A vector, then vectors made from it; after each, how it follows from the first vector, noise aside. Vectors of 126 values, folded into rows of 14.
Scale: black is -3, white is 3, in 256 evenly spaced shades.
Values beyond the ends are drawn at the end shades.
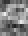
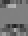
partly zeroed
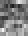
wrapped around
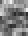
wrapped around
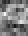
copied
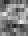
copied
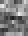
wrapped around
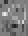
partly zeroed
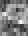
copied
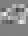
partly zeroed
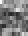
wrapped around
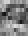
negated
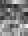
wrapped around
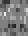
partly zeroed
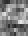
copied
